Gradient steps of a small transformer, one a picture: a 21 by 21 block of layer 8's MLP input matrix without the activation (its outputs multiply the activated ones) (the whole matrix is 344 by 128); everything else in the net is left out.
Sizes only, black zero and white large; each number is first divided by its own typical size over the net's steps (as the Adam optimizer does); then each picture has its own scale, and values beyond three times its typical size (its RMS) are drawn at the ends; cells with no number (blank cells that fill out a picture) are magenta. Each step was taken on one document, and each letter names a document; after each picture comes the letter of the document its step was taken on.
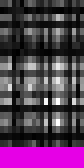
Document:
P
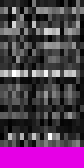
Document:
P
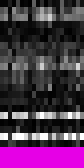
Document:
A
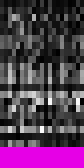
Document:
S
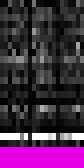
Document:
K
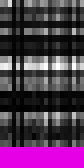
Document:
P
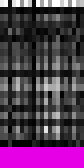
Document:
P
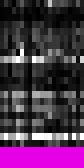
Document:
K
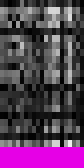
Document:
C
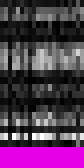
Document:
A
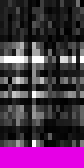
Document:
K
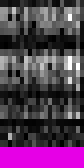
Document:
C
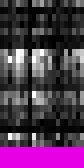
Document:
K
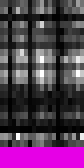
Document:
A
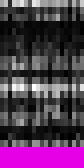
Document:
P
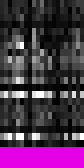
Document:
K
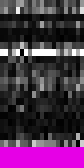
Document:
A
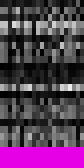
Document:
C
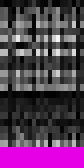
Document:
P
